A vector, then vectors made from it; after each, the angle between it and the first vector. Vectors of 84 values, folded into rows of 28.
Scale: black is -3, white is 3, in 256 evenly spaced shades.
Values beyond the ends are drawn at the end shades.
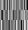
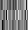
orthogonal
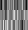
orthogonal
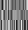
nearly opposite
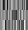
partly aligned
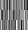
nearly parallel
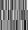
nearly opposite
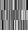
partly aligned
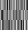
nearly parallel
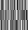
partly opposed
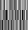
orthogonal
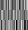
nearly opposite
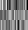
partly aligned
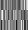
nearly opposite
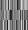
partly opposed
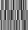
partly opposed
